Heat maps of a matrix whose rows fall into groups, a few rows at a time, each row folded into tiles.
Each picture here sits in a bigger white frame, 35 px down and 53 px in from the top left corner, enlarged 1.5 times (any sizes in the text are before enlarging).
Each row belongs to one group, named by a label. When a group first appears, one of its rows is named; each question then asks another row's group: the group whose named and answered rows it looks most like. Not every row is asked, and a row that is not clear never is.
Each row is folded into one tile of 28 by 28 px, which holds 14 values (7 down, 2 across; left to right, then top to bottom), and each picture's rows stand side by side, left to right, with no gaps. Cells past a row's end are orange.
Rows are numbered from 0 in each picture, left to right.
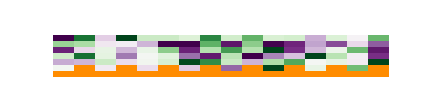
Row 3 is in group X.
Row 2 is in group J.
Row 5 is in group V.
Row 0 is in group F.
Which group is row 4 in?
X
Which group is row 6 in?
J
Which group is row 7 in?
V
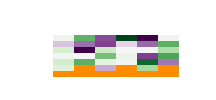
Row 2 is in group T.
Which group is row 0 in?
V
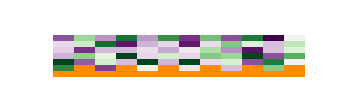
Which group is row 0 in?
T
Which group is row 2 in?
T
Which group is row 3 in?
T
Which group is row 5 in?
T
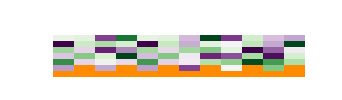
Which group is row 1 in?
F
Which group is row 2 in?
T
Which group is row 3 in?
X
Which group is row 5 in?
T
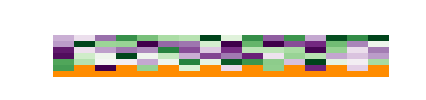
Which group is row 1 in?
F
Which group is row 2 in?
J
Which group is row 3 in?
X
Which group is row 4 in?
X
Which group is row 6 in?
X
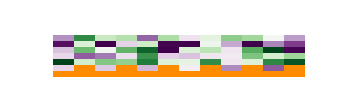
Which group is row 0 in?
X
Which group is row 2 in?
V
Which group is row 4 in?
J
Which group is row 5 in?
V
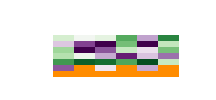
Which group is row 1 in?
X
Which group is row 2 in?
X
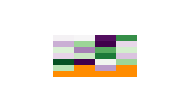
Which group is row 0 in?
T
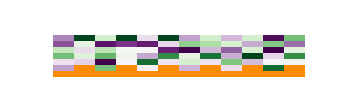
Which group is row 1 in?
J
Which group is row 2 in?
T
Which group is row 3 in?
F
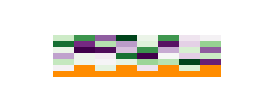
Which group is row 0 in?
V
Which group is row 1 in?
F
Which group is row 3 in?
T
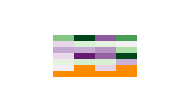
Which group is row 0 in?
X
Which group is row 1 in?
F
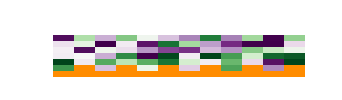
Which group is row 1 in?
T
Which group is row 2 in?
T
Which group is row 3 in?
F
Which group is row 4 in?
J
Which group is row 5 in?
J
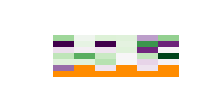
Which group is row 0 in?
J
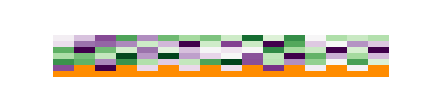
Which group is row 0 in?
V
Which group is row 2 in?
F
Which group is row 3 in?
X
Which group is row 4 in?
X
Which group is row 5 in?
X
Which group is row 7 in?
V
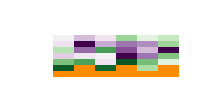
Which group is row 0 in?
V
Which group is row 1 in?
V
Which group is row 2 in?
T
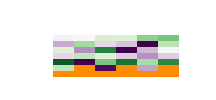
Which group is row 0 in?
T
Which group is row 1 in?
V
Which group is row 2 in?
X
